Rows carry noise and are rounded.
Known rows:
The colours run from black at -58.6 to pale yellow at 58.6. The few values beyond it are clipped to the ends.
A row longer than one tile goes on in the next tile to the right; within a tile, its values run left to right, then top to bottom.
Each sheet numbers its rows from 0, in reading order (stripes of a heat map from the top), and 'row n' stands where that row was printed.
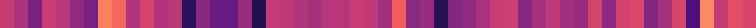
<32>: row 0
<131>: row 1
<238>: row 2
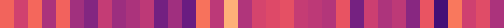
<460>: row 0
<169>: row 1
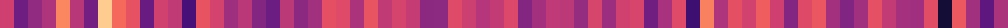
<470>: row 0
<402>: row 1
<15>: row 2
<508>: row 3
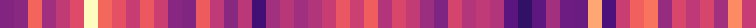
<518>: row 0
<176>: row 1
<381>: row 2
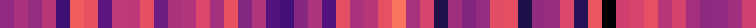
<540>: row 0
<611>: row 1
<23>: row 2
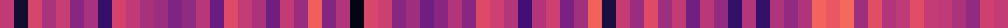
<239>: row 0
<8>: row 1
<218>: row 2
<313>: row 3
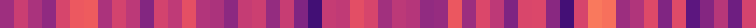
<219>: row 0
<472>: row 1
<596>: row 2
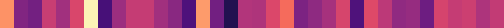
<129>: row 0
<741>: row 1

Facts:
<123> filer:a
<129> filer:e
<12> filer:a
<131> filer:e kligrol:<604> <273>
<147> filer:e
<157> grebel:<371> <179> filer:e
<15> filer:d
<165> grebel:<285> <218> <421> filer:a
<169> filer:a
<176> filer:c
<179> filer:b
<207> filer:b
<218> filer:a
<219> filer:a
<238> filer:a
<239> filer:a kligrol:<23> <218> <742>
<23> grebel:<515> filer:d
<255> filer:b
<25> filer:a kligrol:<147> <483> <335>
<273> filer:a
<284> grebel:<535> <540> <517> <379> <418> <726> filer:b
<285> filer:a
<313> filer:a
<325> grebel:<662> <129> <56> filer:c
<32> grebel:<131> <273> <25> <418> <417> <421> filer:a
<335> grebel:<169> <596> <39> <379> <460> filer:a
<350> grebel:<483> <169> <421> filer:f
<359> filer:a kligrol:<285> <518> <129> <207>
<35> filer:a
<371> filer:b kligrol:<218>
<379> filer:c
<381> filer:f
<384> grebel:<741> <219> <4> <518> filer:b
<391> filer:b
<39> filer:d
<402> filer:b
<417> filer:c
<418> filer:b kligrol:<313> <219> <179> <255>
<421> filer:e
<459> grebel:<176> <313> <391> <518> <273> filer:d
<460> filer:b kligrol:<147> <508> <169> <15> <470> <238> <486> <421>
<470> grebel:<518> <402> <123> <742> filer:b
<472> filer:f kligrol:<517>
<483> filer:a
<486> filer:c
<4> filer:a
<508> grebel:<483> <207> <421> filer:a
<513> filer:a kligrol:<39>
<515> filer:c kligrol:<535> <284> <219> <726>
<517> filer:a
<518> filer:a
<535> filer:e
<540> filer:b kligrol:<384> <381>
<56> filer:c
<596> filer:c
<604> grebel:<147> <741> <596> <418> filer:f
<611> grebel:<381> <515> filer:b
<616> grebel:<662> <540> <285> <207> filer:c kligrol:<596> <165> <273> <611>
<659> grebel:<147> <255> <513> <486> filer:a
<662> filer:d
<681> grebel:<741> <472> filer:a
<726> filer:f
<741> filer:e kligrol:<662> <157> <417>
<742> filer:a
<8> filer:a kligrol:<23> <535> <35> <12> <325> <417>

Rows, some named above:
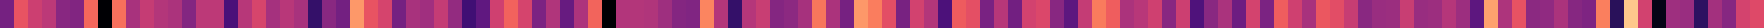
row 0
<417>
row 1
<659>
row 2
<662>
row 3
<470>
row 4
<596>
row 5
<418>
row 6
<157>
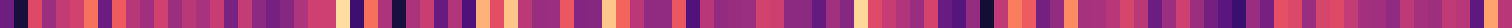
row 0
<742>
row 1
<179>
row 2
<335>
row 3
<604>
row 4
<284>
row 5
<418>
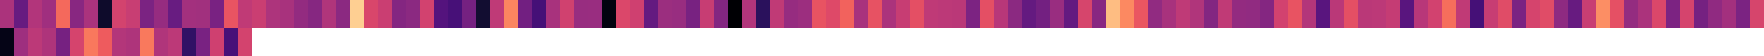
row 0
<8>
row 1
<604>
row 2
<325>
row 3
<313>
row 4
<384>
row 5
<255>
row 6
<596>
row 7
<273>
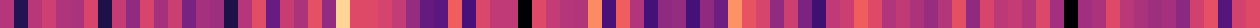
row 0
<218>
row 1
<359>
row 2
<371>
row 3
<472>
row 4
<513>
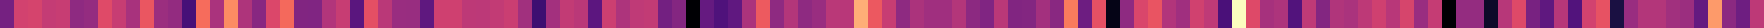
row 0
<25>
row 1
<741>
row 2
<616>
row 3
<681>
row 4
<515>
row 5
<165>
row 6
<56>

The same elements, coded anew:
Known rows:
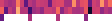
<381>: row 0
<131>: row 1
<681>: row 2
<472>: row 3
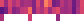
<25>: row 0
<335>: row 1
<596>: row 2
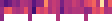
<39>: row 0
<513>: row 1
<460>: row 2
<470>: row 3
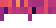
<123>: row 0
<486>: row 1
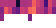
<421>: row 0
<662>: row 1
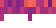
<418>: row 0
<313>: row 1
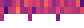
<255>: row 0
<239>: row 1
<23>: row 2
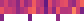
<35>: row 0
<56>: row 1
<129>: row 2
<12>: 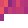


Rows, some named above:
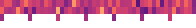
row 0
<129>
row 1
<239>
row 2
<659>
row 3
<359>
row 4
<157>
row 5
<273>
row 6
<616>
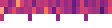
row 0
<659>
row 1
<540>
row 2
<596>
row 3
<596>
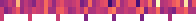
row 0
<604>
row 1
<284>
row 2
<508>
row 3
<611>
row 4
<611>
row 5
<384>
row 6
<470>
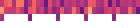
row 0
<325>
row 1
<56>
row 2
<540>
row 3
<165>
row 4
<540>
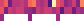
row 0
<179>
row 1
<518>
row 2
<741>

